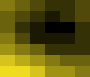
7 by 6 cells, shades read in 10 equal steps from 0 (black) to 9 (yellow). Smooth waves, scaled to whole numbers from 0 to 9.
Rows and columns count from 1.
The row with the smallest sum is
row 3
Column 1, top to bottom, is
5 4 4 5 6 8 9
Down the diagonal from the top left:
5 3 1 1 2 4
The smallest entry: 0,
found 2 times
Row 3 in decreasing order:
4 2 2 1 0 0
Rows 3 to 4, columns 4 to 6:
0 0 2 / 1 1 2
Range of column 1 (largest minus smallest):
5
